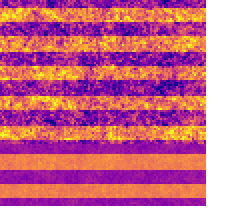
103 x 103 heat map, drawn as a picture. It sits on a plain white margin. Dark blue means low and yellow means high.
No overall slope runs across the table. Overall the values sit about 50% of the way up the scale. The bottom part is calmer, past a seam about 70% of the way down. Stripes running across repeat 7 times from top to bottom.
